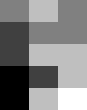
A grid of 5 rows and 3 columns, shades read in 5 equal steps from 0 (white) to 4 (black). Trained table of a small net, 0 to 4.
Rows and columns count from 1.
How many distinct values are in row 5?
3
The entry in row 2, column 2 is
2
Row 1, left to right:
2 1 2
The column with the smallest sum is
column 3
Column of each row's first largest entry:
1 1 1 1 1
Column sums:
16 8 6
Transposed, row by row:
2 3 3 4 4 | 1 2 1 3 1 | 2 2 1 1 0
